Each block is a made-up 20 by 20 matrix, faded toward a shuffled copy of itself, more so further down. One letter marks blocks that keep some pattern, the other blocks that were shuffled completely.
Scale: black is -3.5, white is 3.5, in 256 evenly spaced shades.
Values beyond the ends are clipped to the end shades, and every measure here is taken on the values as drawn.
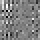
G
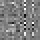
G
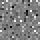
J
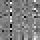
G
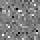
J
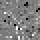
J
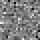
J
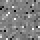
J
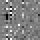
G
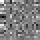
G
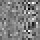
G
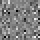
G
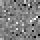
J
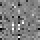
G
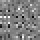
G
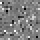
J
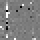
G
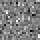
J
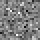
J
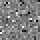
J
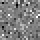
J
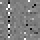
G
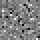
J
